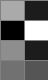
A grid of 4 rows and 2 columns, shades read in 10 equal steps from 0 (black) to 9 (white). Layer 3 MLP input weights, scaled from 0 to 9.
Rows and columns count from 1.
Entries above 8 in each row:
0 1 0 0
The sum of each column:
15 14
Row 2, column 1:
0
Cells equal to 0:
1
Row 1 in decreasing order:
6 1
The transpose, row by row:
6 0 5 4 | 1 9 1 3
